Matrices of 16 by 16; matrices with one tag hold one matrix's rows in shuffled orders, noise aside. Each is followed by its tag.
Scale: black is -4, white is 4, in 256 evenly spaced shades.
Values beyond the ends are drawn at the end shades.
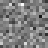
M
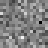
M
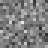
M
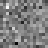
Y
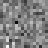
Y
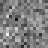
Y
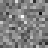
M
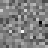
M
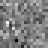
Y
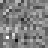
Y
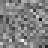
M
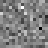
M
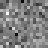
Y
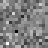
Y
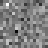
Y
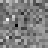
Y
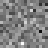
M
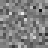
M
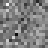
Y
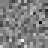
M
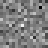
M
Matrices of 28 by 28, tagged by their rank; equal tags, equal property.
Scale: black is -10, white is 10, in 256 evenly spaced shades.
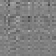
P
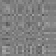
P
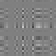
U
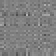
P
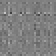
P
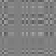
U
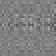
P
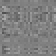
P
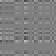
U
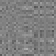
P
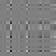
U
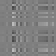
U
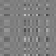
U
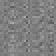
P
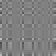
U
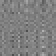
P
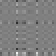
U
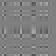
U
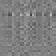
P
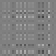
U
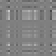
U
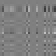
U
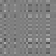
U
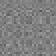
P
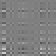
U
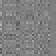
P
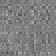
P
